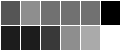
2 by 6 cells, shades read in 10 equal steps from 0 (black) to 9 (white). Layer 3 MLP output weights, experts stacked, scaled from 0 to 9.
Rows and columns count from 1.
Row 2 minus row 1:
-2 -4 -2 1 2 9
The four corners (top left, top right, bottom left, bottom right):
3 0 1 9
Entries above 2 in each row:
5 3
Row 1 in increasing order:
0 3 4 4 4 5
